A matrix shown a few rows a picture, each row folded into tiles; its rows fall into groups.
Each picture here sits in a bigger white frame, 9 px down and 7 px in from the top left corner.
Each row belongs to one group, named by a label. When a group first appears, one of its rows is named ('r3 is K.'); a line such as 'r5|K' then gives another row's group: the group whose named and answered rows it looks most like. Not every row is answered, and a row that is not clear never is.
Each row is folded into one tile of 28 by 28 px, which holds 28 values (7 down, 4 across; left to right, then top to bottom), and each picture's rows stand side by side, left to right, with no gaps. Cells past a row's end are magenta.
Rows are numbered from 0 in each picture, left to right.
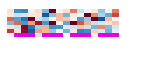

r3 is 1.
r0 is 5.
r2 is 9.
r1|1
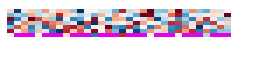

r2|5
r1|9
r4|1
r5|5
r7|9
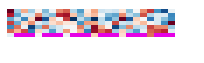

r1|1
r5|5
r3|5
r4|1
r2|5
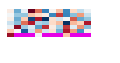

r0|1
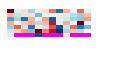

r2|1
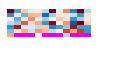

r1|1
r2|1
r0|1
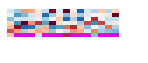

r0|1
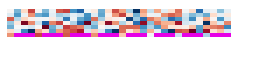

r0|1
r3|1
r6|5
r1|1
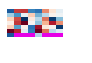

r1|9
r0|9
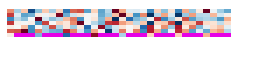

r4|5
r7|5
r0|5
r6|9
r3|1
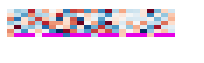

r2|9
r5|1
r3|1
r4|5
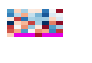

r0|9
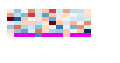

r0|1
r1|9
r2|5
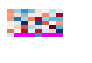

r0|5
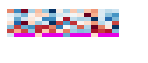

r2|9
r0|1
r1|5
